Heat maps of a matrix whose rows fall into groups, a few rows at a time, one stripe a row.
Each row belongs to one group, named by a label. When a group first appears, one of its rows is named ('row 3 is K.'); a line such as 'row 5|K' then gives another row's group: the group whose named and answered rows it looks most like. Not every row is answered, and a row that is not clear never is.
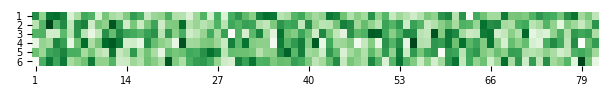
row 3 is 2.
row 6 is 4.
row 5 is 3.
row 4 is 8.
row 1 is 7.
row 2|8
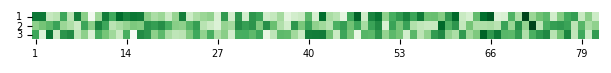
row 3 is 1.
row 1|2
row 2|4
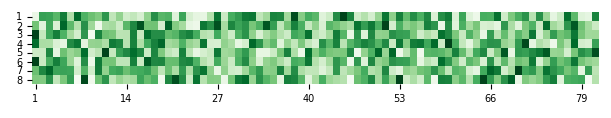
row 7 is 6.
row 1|8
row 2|7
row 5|1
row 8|7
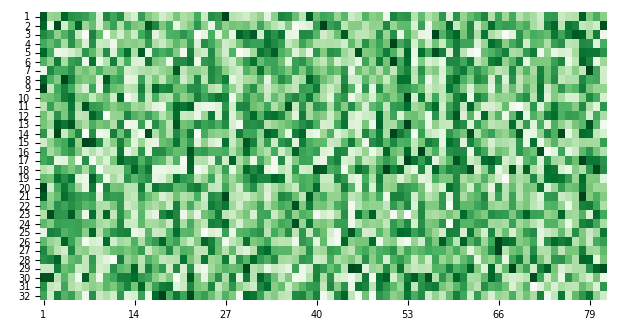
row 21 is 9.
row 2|1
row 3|7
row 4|7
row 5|2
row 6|7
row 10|3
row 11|8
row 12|7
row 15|8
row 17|2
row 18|1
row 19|7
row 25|8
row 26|6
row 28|7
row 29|1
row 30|2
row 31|2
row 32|4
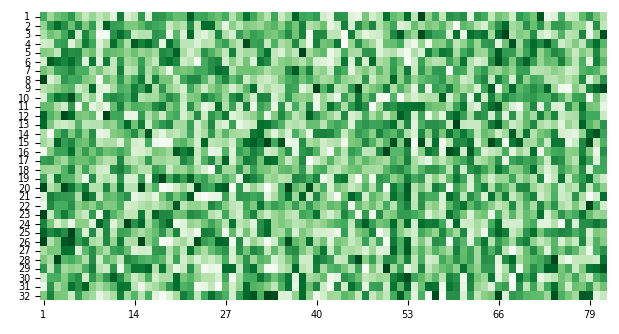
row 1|3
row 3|8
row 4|1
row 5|6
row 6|6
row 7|3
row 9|1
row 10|6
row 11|2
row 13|2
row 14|1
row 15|7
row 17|7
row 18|8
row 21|8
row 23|4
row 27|8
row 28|1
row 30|8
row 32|7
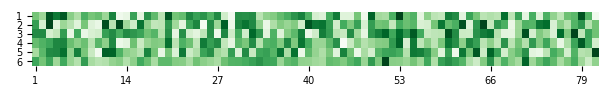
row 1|4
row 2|1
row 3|2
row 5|8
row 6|7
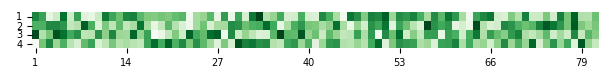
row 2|7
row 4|4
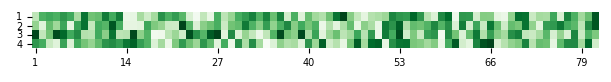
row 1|8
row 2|8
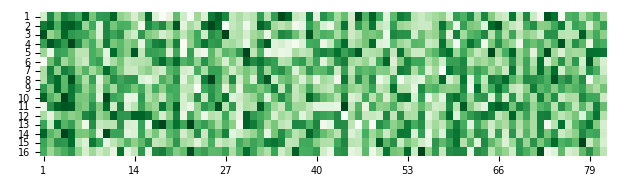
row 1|9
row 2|6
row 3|9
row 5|1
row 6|4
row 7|9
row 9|6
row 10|9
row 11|6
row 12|1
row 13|4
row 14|9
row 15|7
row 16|3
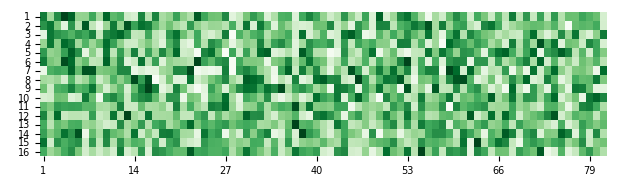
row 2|2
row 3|8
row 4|9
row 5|6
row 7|8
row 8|1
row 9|7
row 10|1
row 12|1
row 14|6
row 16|3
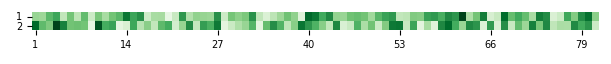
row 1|1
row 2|9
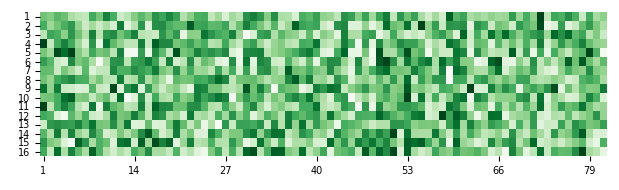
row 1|4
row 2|3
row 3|6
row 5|4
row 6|2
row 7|2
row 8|3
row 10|3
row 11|4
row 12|2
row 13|8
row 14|7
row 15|2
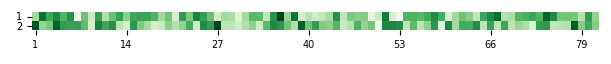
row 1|6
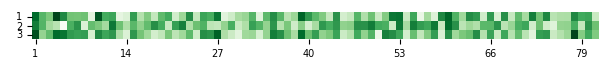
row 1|9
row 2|2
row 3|9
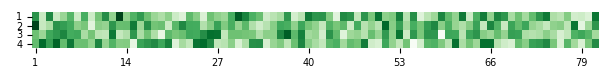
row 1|1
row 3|3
